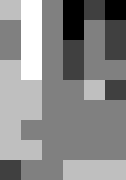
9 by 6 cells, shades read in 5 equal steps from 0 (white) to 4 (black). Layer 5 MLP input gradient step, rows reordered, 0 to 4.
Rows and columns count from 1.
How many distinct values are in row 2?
4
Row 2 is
2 0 2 4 2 3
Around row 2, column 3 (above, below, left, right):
2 2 0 4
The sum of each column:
13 7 18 23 17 22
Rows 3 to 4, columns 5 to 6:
2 3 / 2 2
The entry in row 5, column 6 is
3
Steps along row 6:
same up same same same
